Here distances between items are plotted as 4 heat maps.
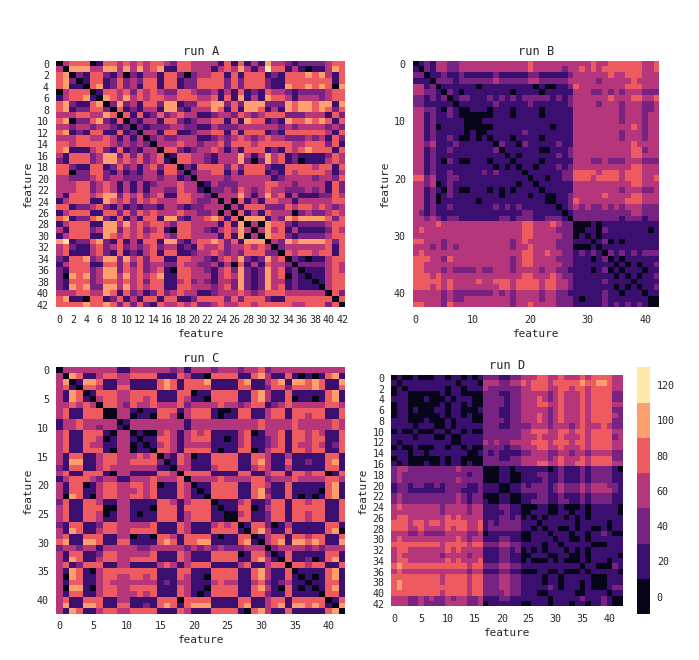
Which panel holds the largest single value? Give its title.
run A
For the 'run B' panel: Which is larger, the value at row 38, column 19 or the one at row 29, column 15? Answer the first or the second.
the first
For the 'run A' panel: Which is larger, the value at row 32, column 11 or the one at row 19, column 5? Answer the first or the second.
the second
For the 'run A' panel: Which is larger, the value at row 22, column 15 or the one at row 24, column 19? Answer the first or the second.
the second
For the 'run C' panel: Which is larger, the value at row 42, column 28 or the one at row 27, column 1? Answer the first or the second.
the second
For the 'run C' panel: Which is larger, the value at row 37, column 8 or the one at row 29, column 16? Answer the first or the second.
the second
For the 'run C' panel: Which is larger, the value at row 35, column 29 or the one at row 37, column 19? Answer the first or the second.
the first
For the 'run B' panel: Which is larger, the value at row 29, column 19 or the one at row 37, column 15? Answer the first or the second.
the first
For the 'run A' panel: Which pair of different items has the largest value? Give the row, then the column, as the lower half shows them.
31, 1
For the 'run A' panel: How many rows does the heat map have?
43
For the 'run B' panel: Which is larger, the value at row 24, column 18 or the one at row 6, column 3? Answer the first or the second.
the second
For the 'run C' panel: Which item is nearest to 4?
20
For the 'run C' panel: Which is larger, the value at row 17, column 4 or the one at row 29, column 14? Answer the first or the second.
the first
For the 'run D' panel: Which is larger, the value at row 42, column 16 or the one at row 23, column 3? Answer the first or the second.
the first
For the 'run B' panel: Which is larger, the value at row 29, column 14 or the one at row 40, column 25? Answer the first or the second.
the first
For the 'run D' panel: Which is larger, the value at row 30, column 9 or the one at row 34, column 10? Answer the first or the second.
the second
